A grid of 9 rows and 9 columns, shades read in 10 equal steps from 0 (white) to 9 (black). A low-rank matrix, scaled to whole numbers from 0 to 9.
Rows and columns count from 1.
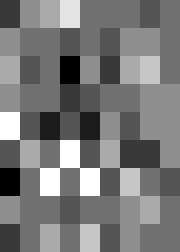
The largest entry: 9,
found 2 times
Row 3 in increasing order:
2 3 3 4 5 5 6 7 9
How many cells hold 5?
27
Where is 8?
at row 5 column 3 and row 5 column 5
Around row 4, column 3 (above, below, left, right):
5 8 5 7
